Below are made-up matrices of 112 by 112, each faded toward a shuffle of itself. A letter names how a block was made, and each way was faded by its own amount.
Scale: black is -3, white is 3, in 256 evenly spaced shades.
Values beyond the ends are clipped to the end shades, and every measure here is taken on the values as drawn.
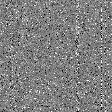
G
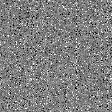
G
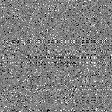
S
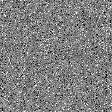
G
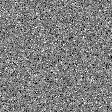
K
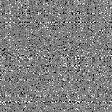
S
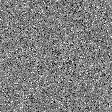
K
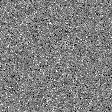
K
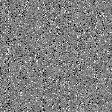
G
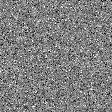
K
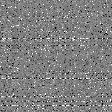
S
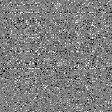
S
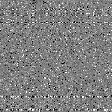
S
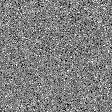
K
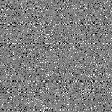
S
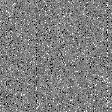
G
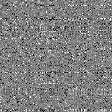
S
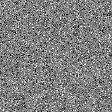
G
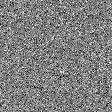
K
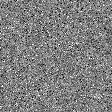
K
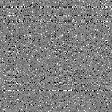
S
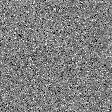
K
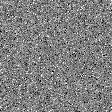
K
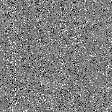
G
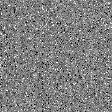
G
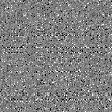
S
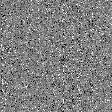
G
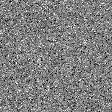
K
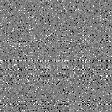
S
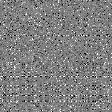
S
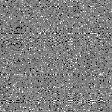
S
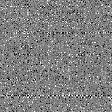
S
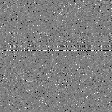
S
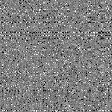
S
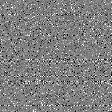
S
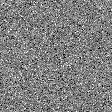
K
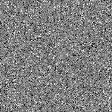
G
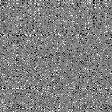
S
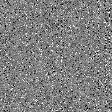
G
